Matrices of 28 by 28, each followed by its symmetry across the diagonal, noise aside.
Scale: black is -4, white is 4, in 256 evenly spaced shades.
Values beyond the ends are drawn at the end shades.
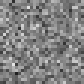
neither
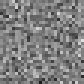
antisymmetric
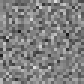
antisymmetric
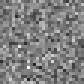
neither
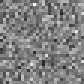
neither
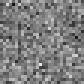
neither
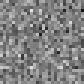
neither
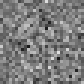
symmetric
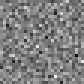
antisymmetric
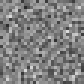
symmetric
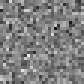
antisymmetric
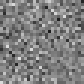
antisymmetric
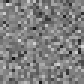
neither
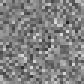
symmetric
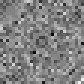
symmetric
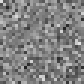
symmetric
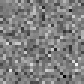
antisymmetric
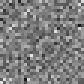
symmetric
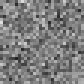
symmetric
